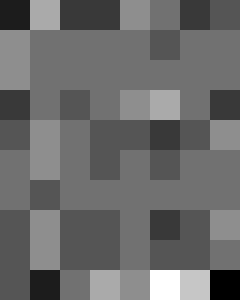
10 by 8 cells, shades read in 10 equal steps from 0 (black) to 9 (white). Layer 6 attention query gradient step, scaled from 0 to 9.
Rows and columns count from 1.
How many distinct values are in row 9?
3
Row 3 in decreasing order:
5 4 4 4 4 4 4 4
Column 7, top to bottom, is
2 4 4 4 3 4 4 3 3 7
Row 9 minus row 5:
0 0 -1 0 1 1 0 -1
